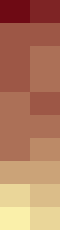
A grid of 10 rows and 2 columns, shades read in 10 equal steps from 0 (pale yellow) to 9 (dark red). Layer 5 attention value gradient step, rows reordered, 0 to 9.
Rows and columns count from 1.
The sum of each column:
46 45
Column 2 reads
8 6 5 5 6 5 4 3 2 1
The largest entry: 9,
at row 1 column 1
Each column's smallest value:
0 1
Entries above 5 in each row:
2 2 1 1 1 0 0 0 0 0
